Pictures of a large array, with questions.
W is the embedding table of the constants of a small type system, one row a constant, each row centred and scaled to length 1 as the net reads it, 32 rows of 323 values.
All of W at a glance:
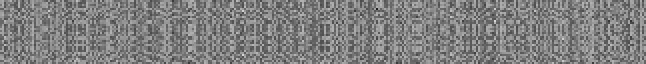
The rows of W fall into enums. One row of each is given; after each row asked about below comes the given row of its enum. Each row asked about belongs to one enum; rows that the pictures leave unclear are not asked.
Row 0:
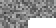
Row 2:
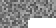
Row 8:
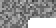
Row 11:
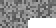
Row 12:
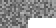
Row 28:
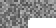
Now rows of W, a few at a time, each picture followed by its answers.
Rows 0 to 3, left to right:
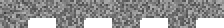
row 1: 28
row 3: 28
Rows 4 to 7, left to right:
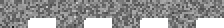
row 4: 11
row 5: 8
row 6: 28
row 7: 0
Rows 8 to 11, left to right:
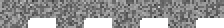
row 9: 12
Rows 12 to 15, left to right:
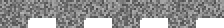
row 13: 2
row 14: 28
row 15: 2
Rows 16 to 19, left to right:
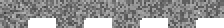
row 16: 0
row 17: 12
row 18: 11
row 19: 11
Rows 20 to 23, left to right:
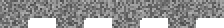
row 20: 2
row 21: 12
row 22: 11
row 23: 12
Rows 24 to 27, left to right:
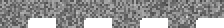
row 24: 12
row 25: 28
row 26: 11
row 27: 8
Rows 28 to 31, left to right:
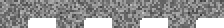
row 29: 0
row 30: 11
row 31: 8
